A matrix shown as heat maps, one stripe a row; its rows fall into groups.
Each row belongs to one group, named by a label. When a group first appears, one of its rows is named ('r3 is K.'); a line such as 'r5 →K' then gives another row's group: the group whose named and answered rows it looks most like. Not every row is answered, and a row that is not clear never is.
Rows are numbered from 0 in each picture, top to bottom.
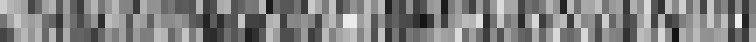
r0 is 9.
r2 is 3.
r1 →3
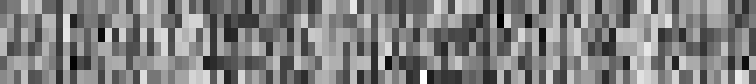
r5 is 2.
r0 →3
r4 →3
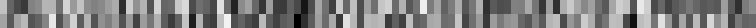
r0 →2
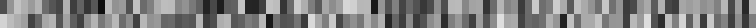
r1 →9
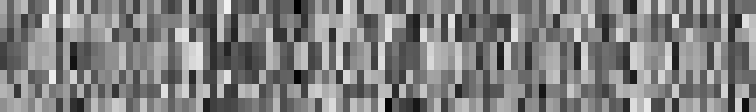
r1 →2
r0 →9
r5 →9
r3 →3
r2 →2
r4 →3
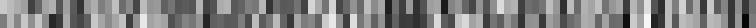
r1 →3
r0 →9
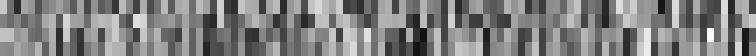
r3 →3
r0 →2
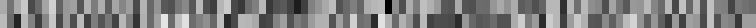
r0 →9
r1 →2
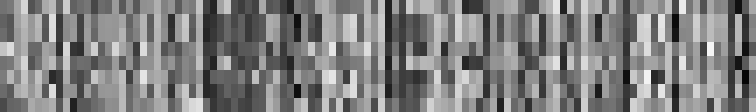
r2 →3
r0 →9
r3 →9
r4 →9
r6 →3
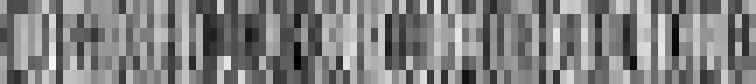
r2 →3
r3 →3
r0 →2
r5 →2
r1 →3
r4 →9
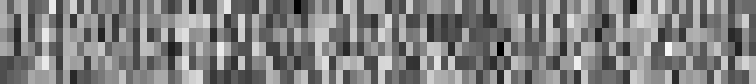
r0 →9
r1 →2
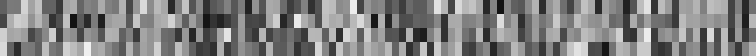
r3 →2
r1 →3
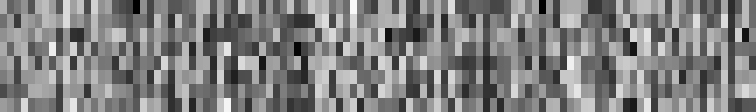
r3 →9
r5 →2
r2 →3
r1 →2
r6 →2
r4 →2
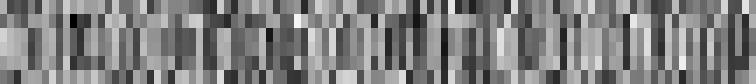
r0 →2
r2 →9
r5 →2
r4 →9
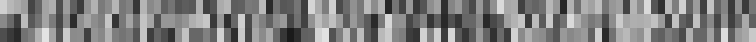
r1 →2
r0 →9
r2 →2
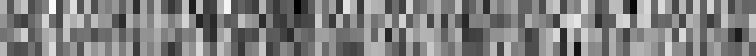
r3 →9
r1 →2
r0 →9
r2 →9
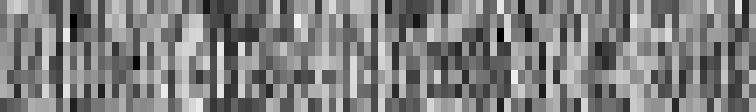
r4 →2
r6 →2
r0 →3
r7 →3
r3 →2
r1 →3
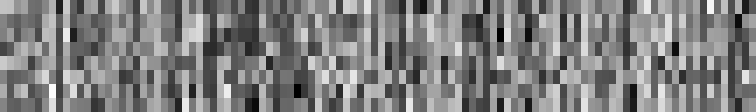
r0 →9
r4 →9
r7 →9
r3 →3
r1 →9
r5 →2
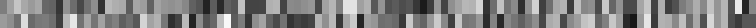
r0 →3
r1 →9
